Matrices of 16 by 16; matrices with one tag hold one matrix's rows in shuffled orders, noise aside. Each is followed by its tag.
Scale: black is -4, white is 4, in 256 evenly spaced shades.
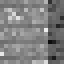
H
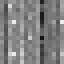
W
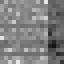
H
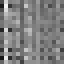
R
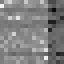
H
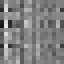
R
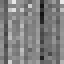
W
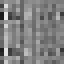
R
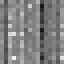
W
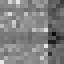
H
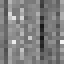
W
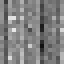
W
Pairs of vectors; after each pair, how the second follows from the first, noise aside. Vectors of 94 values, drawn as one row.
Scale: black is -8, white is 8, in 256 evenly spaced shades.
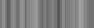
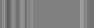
partly zeroed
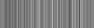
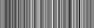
scaled up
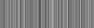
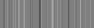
partly zeroed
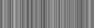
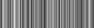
scaled up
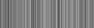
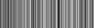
scaled up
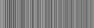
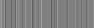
partly zeroed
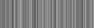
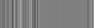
partly zeroed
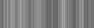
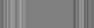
partly zeroed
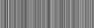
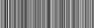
scaled up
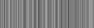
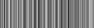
scaled up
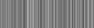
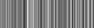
scaled up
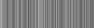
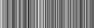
scaled up
